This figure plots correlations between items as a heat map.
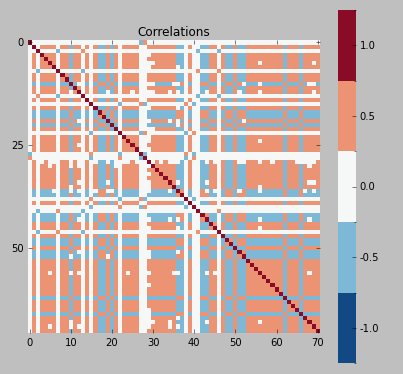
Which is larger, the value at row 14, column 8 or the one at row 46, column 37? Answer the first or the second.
the first
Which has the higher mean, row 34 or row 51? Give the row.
34
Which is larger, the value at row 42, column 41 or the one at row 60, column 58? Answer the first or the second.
the second
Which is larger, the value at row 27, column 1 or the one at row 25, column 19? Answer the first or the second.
the second
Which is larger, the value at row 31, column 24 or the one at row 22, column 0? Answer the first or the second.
the first
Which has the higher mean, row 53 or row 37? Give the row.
53
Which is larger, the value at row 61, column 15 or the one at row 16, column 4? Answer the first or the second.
the second
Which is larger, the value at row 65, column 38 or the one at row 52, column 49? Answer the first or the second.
the second
